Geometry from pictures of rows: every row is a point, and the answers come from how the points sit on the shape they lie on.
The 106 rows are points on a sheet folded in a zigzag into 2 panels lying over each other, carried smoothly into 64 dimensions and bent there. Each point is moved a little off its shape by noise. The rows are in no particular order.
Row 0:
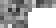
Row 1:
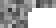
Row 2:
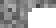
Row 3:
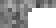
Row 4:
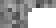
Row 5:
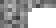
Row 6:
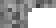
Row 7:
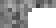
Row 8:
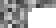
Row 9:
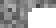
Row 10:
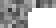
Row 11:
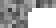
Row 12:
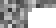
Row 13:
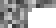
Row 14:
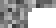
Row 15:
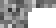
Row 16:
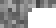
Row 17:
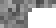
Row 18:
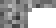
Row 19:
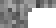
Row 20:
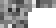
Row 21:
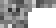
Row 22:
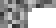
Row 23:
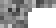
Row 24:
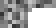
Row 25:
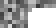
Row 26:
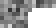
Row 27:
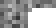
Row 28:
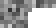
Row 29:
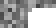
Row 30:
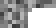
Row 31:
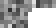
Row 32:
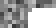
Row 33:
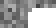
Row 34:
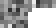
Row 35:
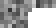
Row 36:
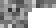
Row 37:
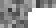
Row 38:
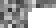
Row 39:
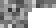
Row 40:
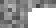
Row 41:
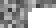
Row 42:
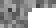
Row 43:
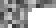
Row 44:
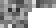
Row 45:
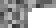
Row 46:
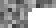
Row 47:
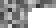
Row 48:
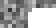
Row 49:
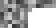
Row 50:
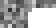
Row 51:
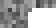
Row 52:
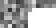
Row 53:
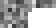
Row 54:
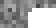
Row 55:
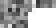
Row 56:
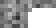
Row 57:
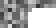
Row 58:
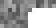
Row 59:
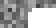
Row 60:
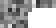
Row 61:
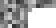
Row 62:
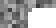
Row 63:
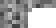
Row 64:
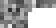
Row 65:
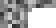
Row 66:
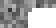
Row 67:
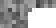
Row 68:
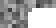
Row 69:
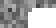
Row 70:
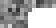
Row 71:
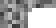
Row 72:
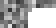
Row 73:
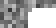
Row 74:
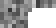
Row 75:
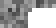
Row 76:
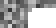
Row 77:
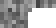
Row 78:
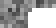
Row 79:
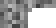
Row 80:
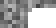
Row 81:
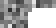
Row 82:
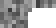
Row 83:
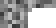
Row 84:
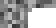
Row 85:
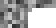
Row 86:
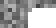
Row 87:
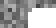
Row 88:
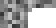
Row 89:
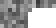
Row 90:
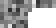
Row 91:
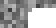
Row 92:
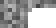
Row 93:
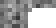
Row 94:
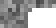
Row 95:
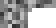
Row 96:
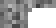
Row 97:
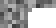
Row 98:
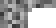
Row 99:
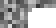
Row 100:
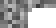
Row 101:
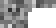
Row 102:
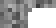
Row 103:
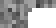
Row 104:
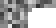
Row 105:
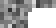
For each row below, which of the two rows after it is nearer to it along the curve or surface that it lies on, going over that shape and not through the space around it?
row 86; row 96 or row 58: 58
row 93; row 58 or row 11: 11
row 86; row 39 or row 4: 39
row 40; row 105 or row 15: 15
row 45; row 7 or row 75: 7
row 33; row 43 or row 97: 43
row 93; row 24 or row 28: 24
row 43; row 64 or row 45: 45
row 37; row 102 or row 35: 35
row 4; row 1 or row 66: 1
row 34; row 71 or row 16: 16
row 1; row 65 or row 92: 65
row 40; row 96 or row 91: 91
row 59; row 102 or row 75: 75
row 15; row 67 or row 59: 59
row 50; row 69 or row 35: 69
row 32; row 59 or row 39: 39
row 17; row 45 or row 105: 105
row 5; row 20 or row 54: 54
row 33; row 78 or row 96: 78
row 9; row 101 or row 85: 101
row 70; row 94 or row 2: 94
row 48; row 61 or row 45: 61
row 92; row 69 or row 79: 69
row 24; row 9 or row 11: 11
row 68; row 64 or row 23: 64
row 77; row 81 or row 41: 81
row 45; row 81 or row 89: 81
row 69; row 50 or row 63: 50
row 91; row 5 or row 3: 5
